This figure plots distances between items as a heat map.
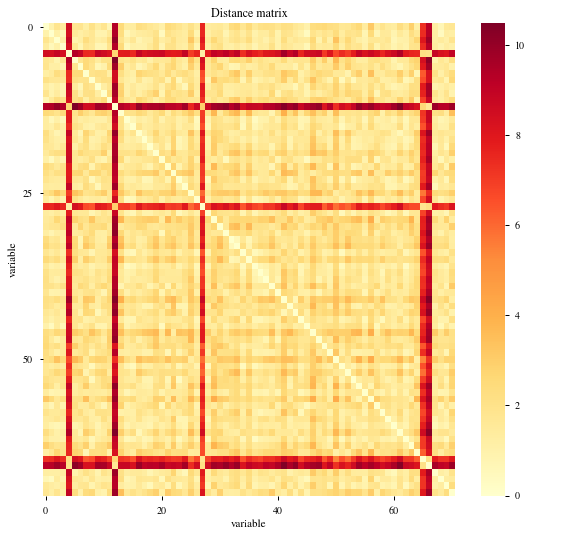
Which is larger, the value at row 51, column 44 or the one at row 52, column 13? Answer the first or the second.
the second
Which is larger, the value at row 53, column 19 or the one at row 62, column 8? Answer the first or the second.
the first
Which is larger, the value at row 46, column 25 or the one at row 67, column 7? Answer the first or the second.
the first
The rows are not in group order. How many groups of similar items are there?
2
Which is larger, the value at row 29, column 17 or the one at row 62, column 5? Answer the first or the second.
the first
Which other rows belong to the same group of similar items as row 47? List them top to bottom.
0, 1, 2, 3, 5, 6, 7, 8, 9, 10, 11, 13, 14, 15, 16, 17, 18, 19, 20, 21, 22, 23, 24, 25, 26, 28, 29, 30, 31, 32, 33, 34, 35, 36, 37, 38, 39, 40, 41, 42, 43, 44, 45, 46, 48, 49, 50, 51, 52, 53, 54, 55, 56, 57, 58, 59, 60, 61, 62, 63, 64, 67, 68, 69, 70
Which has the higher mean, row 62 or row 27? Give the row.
27
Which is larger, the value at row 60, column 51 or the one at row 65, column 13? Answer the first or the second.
the second
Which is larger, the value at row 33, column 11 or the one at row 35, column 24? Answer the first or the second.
the first
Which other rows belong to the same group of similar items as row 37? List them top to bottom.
0, 1, 2, 3, 5, 6, 7, 8, 9, 10, 11, 13, 14, 15, 16, 17, 18, 19, 20, 21, 22, 23, 24, 25, 26, 28, 29, 30, 31, 32, 33, 34, 35, 36, 38, 39, 40, 41, 42, 43, 44, 45, 46, 47, 48, 49, 50, 51, 52, 53, 54, 55, 56, 57, 58, 59, 60, 61, 62, 63, 64, 67, 68, 69, 70
